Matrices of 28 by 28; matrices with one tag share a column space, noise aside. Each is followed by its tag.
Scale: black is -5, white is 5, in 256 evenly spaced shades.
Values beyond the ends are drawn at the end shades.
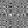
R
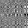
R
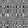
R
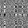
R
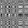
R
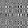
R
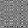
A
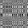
R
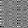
A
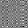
A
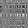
R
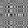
R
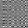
A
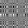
R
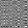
A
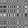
R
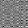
A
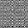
A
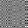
A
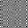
A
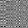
A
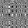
R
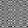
A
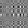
R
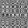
R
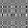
R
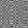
A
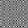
A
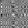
R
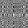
R
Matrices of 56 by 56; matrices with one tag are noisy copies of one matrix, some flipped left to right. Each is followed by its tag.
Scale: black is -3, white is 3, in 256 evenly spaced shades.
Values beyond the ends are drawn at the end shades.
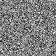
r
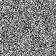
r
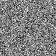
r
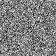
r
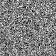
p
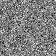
r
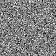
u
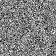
r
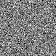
u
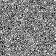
r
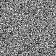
u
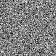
u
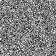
r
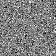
u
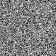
p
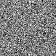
u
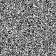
p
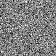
u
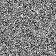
p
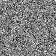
r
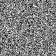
p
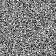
p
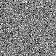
u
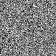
p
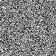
r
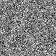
r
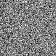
u
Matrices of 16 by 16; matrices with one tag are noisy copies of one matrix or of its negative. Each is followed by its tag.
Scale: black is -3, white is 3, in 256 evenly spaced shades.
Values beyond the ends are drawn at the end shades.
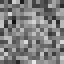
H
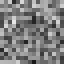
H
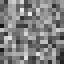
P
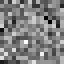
H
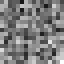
P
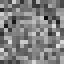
H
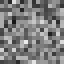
H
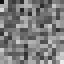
P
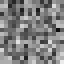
P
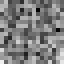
P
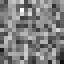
P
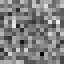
H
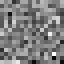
H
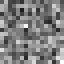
P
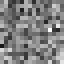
P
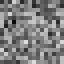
H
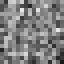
P
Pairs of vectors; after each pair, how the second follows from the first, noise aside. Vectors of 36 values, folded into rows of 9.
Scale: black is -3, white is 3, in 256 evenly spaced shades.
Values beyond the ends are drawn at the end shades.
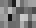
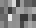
negated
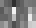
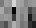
negated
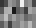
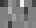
partly zeroed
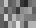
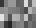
wrapped around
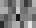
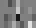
partly zeroed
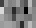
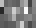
negated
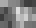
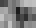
negated
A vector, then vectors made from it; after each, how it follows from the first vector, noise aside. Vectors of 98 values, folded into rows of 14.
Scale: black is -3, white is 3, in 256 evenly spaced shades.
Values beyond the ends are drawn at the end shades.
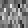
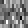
wrapped around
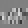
partly zeroed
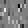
partly zeroed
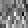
wrapped around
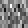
sign-scrambled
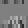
partly zeroed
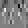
partly zeroed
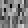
sign-scrambled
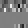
partly zeroed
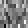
wrapped around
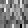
wrapped around
